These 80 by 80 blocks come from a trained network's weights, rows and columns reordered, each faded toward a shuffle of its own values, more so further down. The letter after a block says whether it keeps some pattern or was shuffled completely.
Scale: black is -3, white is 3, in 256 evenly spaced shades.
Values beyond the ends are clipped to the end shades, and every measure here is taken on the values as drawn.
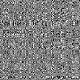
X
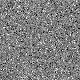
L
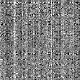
X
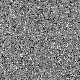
L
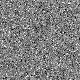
L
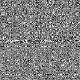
X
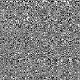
X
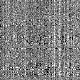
X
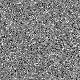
L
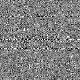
X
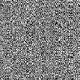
X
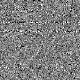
X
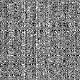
X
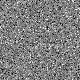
L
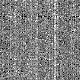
X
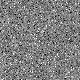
L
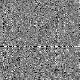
X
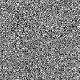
X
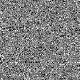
X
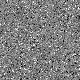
L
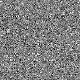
X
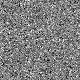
L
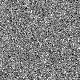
L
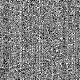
X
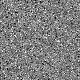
L
